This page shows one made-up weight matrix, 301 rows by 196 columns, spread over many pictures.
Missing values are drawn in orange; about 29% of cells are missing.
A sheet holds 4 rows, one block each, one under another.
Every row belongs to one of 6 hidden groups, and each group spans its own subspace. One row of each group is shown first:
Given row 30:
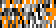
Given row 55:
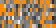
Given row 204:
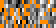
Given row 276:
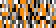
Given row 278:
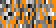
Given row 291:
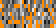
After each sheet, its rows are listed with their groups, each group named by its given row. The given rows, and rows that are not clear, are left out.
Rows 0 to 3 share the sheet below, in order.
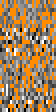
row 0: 278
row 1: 291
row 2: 55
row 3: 204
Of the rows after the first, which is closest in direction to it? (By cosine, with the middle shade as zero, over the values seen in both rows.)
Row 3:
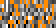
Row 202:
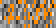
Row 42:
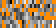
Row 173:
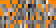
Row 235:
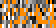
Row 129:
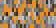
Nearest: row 202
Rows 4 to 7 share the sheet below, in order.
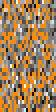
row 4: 30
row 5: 291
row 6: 276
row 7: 291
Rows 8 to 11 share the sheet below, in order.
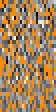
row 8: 204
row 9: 276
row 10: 204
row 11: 30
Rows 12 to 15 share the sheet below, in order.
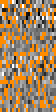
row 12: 30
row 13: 55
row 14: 291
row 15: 204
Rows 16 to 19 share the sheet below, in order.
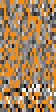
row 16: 55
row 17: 55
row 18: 204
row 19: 30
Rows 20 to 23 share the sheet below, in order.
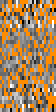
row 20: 30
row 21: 276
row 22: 30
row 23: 30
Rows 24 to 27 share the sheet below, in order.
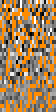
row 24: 291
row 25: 276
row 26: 278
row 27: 204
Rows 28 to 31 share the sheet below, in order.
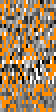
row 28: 278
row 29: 204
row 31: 291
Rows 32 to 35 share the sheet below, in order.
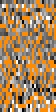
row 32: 30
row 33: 204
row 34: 278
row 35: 30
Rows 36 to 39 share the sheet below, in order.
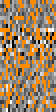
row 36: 204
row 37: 55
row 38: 291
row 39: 204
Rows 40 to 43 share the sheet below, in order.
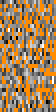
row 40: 276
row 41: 276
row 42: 30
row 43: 30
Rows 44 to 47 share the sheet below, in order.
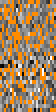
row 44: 30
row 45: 276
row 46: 276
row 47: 276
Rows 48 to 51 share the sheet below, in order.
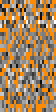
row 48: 278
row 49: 204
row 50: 55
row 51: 204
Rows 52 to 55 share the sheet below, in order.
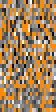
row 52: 278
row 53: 291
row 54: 278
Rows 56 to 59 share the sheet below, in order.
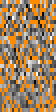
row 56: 276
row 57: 55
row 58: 276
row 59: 204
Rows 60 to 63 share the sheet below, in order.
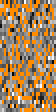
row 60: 276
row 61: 30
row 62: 55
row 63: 291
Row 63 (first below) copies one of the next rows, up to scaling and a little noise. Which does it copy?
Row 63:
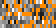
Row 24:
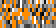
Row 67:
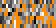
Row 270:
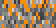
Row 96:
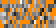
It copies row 270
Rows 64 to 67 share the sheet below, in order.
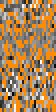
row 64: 30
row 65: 276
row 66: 30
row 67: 291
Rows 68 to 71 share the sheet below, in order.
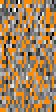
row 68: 276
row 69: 55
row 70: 204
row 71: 30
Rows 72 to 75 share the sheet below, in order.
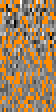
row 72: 291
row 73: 55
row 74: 276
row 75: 204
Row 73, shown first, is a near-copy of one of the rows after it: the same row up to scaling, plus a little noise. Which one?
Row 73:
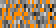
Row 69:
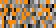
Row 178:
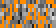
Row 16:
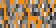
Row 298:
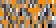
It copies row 16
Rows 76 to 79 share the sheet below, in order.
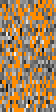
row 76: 204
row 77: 291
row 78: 55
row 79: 204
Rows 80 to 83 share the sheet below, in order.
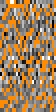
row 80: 30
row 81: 278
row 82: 30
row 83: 291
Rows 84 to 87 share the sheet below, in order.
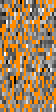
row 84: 291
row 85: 278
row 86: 291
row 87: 30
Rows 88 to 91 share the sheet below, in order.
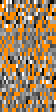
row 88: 204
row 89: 55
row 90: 276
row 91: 30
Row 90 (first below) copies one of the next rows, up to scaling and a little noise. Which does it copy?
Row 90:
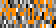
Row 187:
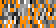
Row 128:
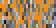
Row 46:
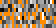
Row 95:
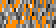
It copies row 95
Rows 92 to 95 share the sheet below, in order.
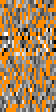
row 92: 204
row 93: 276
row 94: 276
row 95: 276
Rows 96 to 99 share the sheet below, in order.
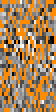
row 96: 291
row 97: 278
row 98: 55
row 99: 276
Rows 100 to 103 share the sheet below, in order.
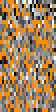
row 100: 30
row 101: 276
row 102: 204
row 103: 276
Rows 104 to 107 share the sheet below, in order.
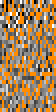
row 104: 204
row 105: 278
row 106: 291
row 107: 204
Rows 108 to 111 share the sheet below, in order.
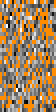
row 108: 204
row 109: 291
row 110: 278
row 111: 278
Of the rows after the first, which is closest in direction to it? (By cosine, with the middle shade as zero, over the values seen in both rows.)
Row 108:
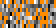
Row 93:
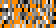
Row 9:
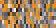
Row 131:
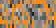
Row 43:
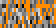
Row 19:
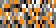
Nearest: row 131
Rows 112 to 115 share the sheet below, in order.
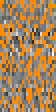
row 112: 276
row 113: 30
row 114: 55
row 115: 55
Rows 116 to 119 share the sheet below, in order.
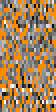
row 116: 276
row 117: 291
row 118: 30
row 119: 30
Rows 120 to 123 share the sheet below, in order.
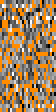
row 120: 30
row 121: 30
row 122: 276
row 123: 30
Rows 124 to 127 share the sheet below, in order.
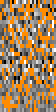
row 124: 30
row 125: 276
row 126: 55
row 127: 278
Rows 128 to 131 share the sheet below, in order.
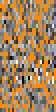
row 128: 276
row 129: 278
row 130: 30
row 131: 276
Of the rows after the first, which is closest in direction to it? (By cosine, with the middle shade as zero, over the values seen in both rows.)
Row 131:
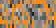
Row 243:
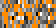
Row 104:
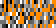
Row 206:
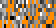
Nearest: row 243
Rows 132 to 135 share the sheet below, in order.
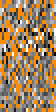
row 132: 204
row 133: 204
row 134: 204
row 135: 291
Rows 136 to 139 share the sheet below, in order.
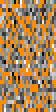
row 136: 291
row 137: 55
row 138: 55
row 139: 278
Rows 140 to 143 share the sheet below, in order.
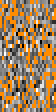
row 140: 276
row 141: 278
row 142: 55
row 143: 204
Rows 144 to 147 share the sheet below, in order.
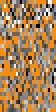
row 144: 55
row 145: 291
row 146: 30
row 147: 278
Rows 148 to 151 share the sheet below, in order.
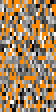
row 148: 204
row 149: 276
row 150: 55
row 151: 278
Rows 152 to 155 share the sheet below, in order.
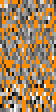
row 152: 204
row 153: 30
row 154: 55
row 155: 291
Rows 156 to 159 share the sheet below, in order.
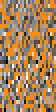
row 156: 278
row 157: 55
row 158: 204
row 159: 278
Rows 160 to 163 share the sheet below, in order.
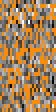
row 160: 30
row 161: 30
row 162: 30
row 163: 30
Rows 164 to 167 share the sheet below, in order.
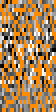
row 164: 204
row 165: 276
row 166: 276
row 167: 30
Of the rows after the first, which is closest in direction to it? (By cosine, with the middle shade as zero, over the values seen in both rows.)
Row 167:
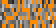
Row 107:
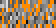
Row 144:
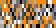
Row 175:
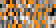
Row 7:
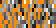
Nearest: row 175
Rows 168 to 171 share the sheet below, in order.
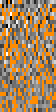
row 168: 204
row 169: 204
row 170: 278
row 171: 276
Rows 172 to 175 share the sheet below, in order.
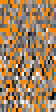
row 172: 55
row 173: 278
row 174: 276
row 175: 278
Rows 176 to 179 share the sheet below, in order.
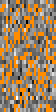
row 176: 204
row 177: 291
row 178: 55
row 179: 278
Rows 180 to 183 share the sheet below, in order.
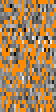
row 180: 276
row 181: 291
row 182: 30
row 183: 55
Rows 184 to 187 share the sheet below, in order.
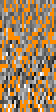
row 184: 278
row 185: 204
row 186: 291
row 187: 276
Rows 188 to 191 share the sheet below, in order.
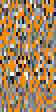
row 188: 276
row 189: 278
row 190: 278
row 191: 278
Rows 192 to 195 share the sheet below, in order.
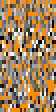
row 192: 30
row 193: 276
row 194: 30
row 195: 276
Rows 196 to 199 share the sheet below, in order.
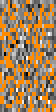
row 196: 276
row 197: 278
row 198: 278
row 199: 278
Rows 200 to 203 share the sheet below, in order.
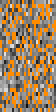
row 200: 55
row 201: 278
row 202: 278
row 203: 204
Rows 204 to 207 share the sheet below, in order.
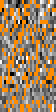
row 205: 55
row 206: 278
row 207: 30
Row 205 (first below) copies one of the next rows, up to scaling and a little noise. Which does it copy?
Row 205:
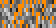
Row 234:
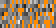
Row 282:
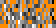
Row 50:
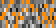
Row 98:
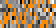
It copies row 50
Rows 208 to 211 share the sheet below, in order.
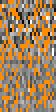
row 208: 30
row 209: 30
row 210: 30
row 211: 278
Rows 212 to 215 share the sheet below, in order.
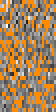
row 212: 204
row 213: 30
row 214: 278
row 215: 276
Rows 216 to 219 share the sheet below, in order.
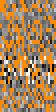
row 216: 30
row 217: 291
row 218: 278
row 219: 55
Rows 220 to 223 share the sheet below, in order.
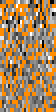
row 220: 204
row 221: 276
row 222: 55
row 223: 276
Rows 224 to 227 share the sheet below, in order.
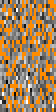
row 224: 276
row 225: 55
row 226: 204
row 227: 30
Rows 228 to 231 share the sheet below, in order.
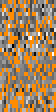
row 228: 55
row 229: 276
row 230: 291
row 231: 30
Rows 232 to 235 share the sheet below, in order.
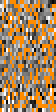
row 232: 204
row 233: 291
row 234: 55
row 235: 55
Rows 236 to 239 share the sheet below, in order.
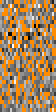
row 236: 276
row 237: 276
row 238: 291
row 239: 30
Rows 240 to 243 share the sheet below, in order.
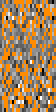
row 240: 55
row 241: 278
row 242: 276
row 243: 278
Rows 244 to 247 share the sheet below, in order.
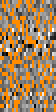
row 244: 30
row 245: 204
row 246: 291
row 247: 291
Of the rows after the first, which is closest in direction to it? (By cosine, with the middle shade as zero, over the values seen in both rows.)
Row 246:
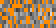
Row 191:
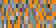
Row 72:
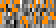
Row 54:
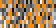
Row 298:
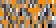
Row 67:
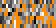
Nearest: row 67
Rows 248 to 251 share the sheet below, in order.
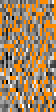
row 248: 55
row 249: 204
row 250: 204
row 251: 30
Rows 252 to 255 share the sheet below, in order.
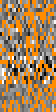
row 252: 276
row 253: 276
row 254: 291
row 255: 30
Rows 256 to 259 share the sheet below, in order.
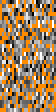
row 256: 30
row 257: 276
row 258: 291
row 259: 291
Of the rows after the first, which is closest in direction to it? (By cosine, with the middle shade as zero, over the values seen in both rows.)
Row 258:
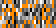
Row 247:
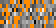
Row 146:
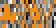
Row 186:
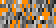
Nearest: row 146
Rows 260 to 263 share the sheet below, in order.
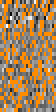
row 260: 204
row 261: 204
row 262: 55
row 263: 276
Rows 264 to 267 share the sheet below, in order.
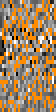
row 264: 55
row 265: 291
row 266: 30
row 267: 278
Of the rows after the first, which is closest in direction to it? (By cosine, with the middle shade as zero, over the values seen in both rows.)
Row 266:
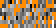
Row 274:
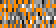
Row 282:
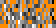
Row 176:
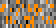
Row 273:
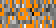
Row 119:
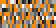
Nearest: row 273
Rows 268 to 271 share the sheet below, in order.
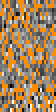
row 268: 278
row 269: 204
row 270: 291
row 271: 30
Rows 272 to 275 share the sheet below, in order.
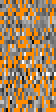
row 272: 278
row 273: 276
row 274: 30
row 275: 204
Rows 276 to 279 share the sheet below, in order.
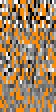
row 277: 204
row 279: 30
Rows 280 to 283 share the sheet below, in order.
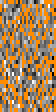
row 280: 204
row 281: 55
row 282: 55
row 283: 55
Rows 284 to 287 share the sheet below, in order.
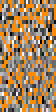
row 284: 278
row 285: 55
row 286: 204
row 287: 276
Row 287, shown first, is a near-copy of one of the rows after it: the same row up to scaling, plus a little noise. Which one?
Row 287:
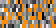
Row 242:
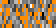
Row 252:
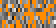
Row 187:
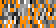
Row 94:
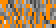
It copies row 242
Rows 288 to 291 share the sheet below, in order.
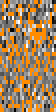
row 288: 55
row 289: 30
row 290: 204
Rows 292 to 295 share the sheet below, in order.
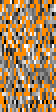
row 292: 204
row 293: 278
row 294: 30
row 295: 30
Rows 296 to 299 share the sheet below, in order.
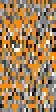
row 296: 55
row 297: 55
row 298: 55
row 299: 291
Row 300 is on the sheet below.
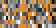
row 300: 55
